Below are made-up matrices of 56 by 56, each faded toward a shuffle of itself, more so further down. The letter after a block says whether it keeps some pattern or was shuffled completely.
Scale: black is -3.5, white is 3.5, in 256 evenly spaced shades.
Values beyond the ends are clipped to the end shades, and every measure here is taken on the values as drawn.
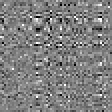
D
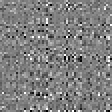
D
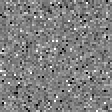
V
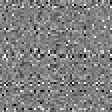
D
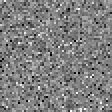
V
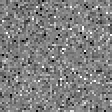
V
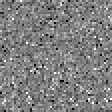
V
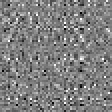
D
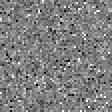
V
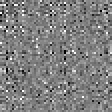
D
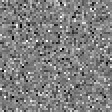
V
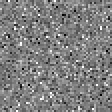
V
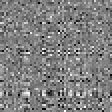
D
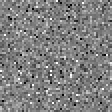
V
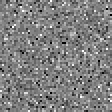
V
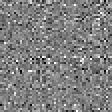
D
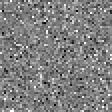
V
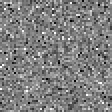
V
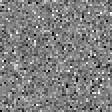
V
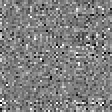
D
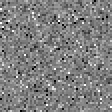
V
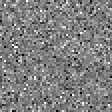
V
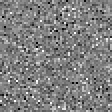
V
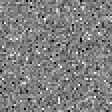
V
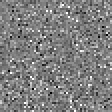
V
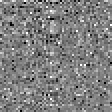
D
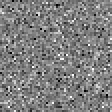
V
